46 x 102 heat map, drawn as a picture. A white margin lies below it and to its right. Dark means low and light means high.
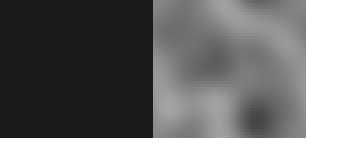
It is made of 1 by 2 panels. Panel 1,1: very low, flat. Panel 1,2: middling, smooth.
